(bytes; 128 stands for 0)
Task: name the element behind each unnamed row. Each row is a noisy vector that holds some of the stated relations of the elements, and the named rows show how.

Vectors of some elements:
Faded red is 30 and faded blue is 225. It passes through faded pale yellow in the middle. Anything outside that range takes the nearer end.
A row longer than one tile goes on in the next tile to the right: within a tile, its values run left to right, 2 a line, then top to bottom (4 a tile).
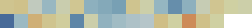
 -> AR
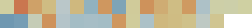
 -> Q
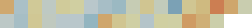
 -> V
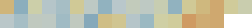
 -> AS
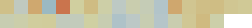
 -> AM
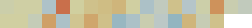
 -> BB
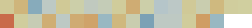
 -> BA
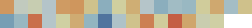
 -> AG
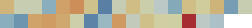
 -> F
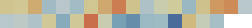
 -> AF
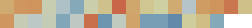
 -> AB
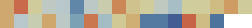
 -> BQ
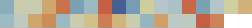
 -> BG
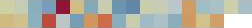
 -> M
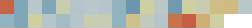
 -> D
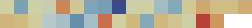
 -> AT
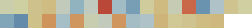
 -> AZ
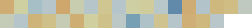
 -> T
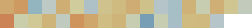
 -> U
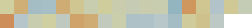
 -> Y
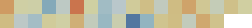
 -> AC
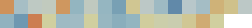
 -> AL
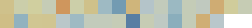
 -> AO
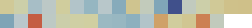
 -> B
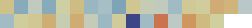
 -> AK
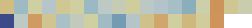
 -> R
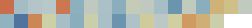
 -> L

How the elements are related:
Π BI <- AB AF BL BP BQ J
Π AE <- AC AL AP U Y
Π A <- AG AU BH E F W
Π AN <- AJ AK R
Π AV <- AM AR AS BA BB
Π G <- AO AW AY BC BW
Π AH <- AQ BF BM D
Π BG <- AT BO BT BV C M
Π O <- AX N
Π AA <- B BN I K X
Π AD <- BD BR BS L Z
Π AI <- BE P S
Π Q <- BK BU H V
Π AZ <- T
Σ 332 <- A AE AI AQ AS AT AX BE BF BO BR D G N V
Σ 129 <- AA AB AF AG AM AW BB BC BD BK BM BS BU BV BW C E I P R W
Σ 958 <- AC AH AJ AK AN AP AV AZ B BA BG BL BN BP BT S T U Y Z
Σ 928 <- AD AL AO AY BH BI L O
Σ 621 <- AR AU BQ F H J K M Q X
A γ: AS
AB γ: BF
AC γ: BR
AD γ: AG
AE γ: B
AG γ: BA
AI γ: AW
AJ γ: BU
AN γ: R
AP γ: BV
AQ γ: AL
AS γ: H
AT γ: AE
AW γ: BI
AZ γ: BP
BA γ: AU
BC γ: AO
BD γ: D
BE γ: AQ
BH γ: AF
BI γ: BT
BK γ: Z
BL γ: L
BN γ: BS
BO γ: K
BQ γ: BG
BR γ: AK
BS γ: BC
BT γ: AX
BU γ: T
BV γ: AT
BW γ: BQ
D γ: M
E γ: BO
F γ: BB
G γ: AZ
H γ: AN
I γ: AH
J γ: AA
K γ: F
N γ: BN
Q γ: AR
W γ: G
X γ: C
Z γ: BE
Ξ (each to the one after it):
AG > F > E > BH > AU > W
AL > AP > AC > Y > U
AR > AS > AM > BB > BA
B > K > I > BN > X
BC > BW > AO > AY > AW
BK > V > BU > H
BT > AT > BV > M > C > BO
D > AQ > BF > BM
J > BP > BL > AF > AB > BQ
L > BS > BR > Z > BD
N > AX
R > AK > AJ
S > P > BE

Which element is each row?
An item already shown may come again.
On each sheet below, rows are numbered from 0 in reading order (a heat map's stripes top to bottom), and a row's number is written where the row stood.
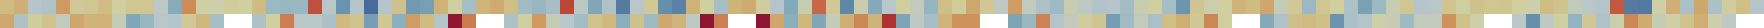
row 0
Z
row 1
BT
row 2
BT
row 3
BO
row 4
S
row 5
K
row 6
G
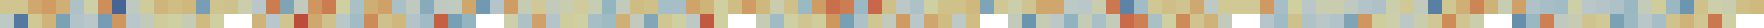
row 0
O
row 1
AU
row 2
AP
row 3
E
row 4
AI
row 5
V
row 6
S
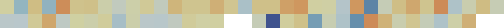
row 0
BU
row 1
AD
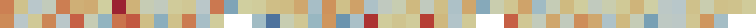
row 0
W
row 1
A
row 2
BA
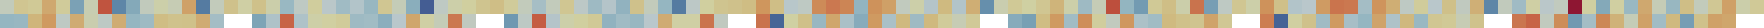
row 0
AH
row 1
B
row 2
B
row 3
BH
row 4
AZ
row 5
BH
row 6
C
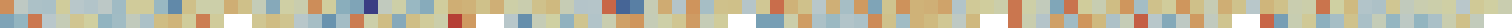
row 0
S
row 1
AT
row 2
G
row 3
Q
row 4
BD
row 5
AY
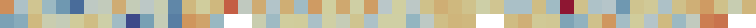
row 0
BP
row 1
I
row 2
BV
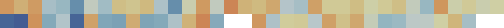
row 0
J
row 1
Z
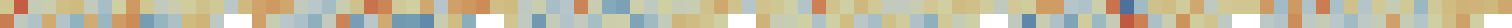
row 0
X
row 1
AB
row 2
BR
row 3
BM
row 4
AI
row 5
BW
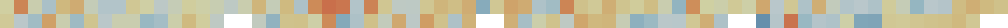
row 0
H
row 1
E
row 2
Z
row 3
BC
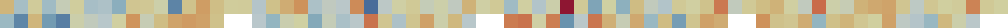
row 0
N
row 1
AE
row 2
C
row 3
AW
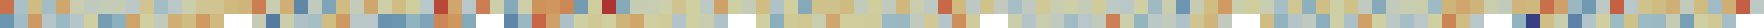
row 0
BK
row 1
BL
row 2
AA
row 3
AJ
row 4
BF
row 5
BE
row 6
BI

